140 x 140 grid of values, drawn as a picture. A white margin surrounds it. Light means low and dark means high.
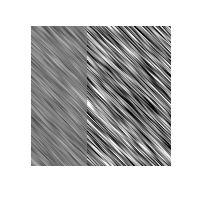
Grain: diagonal, down to the right. Ninth with the highest average: middle right. Seam: vertical, 40% of the way across, the left part calmer. Slope: none.
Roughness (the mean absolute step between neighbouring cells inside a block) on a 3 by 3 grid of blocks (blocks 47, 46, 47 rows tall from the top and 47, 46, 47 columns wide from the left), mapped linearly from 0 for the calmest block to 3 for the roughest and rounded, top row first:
0 2 3 / 0 2 3 / 0 2 3
